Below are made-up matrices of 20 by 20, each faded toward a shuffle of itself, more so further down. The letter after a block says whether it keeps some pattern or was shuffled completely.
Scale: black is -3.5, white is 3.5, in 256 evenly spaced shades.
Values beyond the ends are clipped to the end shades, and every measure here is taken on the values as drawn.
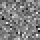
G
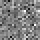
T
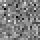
T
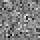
G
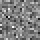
T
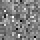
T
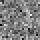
G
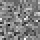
T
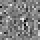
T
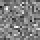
T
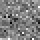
G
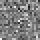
T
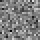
G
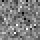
G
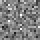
G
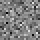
G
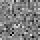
T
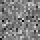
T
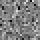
G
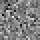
G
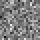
G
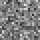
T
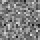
G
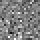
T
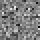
G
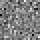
G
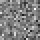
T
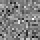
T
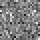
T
